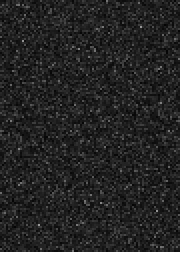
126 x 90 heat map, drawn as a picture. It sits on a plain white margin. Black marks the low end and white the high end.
Slope: none. Symmetry: a half turn. Grain: fine. Odd rows or columns: none. Histogram: skewed, a long tail of high values.
